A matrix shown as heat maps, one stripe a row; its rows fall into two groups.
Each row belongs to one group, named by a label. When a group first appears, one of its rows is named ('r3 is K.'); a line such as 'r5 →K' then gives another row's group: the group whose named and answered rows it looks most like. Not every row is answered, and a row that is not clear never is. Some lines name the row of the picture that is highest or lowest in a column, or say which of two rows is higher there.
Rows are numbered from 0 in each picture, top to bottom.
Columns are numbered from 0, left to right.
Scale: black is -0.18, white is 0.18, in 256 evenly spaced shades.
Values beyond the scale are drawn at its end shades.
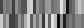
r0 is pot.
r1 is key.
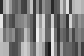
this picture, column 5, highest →1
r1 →key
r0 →pot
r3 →key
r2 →key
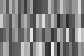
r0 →pot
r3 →key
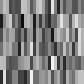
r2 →pot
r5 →pot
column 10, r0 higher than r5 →No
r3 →pot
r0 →key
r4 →key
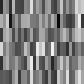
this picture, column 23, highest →3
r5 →pot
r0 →pot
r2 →pot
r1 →key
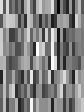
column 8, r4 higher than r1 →Yes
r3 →key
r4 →key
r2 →key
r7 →pot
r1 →pot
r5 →pot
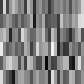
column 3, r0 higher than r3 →Yes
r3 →key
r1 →pot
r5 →key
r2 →key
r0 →pot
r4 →pot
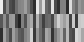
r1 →pot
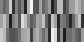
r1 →key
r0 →pot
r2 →key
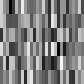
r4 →pot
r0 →key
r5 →pot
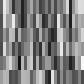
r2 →pot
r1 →pot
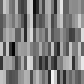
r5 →key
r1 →pot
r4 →pot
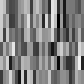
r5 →pot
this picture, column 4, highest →3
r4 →key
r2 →key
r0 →key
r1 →key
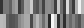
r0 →pot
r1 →key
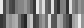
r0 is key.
